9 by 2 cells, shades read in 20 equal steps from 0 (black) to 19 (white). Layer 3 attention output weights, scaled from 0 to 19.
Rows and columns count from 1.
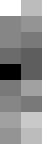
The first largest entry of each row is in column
1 2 1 1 2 2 1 2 2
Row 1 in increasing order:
14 19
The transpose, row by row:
19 10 10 8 0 9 10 12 11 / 14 11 9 7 7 12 9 15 14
